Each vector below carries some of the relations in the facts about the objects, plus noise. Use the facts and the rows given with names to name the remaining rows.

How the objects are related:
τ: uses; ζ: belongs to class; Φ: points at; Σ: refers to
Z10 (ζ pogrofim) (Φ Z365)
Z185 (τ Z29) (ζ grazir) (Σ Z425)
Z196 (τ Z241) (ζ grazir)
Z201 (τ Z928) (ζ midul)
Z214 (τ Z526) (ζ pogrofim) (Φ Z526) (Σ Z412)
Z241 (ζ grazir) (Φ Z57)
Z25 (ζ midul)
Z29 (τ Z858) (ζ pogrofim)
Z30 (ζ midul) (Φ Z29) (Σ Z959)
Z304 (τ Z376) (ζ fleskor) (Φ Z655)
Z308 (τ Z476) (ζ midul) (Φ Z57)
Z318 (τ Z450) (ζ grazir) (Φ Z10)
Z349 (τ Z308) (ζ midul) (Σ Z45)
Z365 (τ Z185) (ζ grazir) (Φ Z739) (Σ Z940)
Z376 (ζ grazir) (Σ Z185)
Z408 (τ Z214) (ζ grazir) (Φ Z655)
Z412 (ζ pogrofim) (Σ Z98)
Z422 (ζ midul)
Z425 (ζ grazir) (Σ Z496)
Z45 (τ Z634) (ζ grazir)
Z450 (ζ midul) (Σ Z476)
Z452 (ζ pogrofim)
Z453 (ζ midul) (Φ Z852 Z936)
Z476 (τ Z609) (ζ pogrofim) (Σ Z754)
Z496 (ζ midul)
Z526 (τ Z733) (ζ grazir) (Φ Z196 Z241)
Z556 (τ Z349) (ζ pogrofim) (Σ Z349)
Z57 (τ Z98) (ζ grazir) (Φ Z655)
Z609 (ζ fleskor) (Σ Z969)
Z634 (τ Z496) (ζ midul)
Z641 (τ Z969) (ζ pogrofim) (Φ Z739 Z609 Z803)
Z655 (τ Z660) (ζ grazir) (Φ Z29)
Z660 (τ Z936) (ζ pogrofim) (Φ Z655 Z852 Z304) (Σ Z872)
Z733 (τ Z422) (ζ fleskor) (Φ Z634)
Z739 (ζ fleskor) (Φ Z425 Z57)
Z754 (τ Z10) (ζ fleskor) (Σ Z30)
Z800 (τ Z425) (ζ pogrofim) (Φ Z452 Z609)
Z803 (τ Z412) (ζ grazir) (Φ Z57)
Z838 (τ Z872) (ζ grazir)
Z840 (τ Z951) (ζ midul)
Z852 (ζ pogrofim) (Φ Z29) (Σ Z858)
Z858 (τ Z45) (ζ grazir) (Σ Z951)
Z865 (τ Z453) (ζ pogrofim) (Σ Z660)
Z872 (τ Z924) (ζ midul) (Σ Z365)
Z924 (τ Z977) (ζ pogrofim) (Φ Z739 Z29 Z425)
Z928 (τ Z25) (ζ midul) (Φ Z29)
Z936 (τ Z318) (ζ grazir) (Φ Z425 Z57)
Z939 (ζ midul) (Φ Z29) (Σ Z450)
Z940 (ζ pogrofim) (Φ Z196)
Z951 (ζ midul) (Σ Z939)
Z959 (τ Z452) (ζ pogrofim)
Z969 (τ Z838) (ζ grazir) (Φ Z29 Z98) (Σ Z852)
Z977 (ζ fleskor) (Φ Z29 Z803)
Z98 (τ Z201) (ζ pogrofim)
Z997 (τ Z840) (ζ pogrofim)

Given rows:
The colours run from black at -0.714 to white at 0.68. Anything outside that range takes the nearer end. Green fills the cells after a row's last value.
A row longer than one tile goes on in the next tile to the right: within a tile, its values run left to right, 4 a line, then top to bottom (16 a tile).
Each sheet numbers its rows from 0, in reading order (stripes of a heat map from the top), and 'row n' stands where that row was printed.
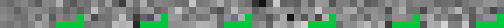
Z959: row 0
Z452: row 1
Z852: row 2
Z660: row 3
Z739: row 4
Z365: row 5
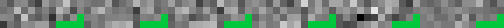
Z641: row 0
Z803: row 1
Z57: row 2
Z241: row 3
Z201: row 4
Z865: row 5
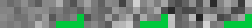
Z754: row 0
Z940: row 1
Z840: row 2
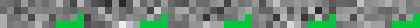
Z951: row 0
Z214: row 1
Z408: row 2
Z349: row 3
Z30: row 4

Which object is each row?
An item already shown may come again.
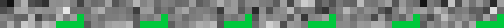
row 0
Z936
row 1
Z803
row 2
Z803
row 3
Z185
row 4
Z304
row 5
Z733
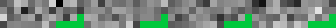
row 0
Z924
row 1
Z10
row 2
Z800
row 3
Z936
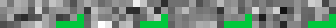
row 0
Z98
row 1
Z29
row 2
Z803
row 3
Z634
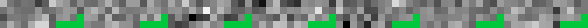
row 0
Z196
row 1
Z453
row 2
Z201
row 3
Z936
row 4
Z45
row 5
Z422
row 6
Z425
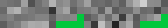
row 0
Z803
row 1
Z858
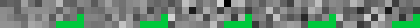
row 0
Z450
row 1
Z556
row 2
Z924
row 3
Z641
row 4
Z872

